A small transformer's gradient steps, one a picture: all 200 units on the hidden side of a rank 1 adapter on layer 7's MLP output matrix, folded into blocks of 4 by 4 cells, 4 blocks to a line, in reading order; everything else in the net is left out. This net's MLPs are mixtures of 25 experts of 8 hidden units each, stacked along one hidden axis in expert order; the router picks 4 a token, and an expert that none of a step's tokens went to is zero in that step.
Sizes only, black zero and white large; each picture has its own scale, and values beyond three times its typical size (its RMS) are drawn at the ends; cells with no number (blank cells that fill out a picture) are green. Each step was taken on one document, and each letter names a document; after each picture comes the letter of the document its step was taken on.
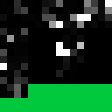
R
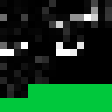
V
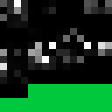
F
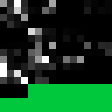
F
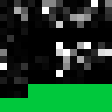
R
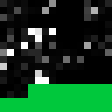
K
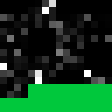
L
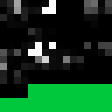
F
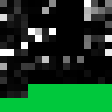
K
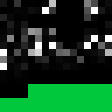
K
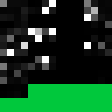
K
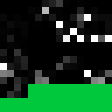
L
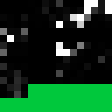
R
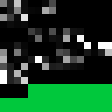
F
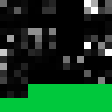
K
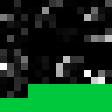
L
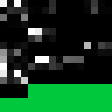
F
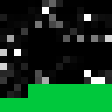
L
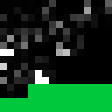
V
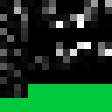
R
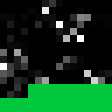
L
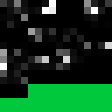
F
